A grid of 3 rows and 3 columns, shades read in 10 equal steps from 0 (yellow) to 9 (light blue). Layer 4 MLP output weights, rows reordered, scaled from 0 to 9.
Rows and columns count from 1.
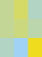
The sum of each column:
17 16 13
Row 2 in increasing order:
4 5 6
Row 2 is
5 4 6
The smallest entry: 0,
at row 3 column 3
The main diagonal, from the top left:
5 4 0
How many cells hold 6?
1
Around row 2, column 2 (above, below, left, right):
3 9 5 6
